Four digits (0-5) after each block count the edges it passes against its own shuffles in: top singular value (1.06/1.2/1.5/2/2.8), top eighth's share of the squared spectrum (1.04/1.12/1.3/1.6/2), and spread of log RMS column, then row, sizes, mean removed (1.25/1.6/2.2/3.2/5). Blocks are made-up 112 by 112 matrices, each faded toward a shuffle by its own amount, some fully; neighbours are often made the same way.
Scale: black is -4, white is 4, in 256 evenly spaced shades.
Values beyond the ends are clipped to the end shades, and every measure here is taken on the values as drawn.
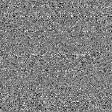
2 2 0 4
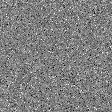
0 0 0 0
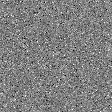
0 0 0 1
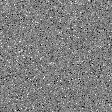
0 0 0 0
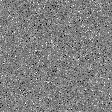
0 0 0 0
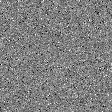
0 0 0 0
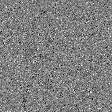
0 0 0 1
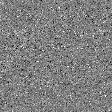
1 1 0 2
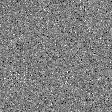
0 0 0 0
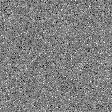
0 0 0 1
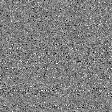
1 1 0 3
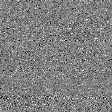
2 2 0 3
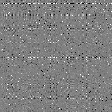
5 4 2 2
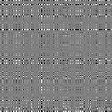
5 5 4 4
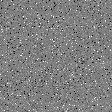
2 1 0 0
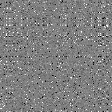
4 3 2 2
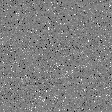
2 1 0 0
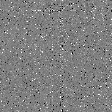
2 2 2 1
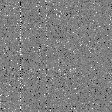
3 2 2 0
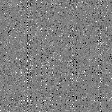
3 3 3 2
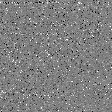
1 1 0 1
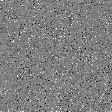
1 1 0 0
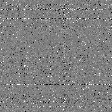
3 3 2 3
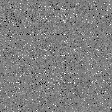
2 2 1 2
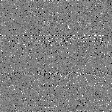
2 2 2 2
